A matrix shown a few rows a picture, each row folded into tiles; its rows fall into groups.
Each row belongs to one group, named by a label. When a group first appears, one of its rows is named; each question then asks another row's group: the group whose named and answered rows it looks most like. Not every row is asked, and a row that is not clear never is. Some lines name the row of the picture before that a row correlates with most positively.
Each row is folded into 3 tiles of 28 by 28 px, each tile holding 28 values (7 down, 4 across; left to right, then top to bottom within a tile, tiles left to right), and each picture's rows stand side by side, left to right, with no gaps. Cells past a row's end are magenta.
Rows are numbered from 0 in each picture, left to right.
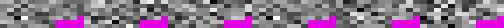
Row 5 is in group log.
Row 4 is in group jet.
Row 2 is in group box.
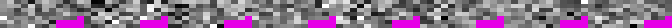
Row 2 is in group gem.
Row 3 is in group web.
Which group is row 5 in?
log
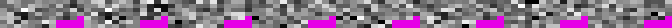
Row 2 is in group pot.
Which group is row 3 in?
log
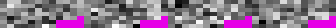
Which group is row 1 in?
pot
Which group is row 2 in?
jet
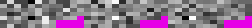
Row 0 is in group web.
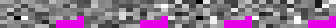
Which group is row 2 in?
web
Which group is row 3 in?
web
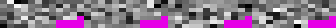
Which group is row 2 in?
jet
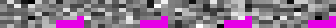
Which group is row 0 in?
web
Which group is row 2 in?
pot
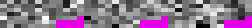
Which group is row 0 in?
web
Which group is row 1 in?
log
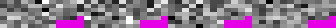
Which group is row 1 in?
web
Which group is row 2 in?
log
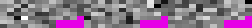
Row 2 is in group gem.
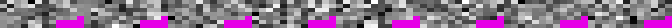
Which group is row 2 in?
log
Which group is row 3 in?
gem
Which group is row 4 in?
pot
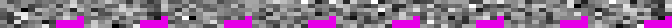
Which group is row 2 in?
log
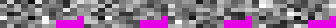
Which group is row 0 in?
web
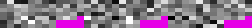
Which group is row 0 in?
box
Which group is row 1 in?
web
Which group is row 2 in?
log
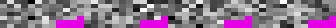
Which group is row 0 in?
web
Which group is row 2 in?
log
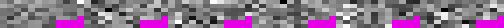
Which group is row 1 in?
jet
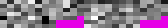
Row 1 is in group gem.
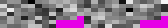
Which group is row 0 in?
pot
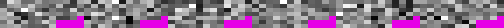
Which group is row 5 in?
log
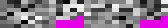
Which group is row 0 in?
jet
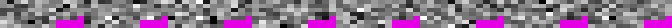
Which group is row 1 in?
box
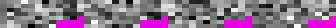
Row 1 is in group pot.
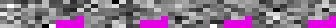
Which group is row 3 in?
jet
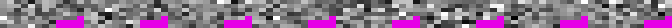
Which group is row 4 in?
gem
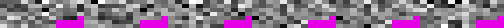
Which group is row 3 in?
log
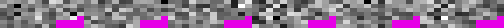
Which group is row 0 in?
gem
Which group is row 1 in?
gem
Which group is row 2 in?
web
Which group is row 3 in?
log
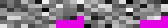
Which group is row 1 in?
box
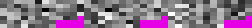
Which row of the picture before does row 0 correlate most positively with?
0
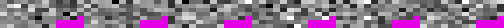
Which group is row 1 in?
pot
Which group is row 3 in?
gem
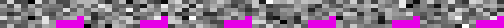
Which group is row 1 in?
box
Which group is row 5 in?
gem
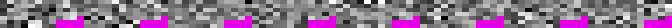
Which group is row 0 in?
pot
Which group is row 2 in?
gem
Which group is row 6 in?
jet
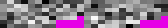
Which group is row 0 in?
box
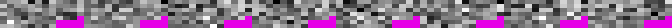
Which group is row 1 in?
gem
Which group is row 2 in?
gem
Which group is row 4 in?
jet
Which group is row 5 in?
box
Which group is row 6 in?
gem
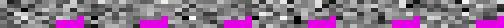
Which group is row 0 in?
jet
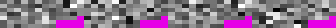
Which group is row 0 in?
web
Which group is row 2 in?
web
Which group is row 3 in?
jet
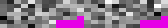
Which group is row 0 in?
log
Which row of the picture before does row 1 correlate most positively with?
2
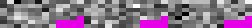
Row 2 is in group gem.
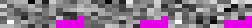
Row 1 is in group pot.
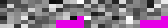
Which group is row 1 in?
web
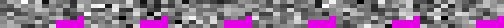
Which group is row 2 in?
box
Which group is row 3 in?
web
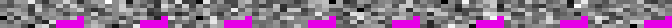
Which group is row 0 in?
log
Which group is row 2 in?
web
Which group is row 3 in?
gem
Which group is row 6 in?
web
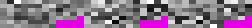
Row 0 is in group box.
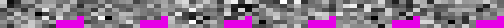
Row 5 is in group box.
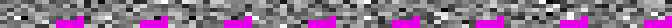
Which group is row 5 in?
jet
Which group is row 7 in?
gem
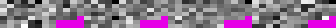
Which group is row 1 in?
web
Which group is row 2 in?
gem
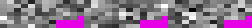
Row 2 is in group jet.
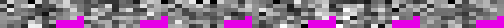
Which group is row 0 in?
pot
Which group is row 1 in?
gem
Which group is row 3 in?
pot
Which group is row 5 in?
pot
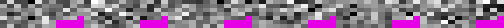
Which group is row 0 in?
web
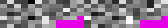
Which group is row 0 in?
web
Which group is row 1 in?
web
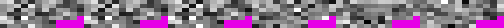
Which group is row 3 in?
box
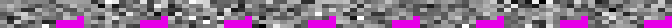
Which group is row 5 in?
gem
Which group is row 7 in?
jet
